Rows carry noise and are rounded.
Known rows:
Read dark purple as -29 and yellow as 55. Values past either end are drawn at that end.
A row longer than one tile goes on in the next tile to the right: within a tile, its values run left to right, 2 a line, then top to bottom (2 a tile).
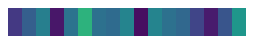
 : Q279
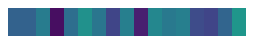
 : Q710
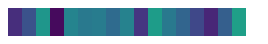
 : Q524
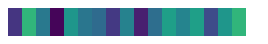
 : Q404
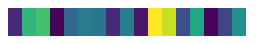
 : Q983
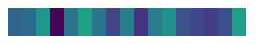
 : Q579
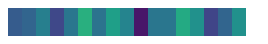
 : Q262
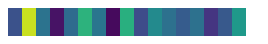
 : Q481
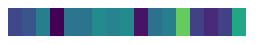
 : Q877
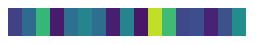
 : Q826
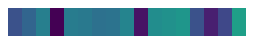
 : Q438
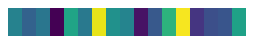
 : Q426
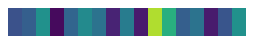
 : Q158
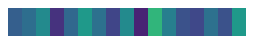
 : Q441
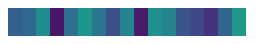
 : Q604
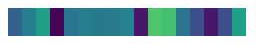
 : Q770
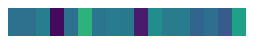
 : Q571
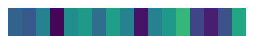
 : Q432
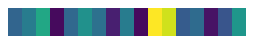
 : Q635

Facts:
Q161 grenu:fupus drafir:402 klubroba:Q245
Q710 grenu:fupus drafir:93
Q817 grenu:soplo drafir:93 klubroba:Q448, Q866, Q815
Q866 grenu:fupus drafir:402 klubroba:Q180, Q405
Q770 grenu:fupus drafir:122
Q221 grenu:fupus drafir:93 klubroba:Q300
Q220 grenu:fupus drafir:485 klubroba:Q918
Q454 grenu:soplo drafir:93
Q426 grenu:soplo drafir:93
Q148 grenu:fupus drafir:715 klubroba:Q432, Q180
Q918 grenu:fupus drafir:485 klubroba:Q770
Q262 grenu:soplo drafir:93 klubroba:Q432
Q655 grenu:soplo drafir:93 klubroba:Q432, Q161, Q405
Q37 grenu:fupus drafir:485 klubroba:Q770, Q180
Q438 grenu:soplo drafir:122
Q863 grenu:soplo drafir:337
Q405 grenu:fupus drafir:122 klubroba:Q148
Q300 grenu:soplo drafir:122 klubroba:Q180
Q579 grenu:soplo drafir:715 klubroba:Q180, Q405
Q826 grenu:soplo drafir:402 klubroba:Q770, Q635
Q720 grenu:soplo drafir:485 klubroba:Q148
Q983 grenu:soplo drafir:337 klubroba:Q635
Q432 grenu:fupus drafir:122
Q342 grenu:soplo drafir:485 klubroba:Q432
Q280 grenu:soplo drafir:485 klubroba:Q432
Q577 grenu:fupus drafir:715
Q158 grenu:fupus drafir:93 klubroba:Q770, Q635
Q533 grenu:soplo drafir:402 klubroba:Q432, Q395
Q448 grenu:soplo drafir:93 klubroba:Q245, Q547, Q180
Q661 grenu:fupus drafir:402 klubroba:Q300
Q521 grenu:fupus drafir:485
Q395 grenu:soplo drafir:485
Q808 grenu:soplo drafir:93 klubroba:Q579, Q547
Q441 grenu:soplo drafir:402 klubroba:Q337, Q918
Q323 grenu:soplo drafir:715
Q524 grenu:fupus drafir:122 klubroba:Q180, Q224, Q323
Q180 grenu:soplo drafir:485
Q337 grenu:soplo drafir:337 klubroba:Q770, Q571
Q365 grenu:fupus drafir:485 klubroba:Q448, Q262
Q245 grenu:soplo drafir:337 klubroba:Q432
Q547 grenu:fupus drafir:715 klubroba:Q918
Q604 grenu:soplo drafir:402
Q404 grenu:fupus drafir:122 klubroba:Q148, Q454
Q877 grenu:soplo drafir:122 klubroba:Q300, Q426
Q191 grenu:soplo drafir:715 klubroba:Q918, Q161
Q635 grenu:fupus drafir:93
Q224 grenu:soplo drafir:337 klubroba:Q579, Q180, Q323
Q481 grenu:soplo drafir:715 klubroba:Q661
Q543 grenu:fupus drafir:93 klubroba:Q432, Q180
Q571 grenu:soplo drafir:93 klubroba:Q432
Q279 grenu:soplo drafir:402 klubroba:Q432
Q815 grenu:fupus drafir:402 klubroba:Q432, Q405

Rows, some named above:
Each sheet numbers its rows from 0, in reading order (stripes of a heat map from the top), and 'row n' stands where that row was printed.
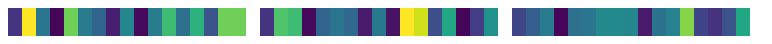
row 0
Q454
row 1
Q983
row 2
Q877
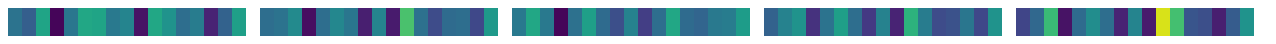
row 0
Q180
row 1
Q220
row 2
Q148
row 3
Q441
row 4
Q826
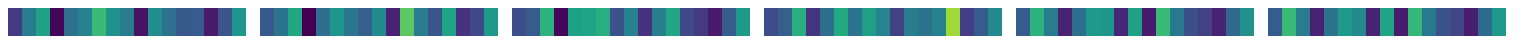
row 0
Q224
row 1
Q37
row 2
Q323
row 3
Q365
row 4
Q661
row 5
Q661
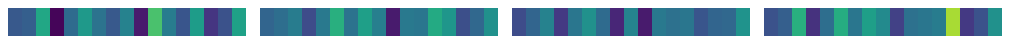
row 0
Q37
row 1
Q262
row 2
Q808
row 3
Q365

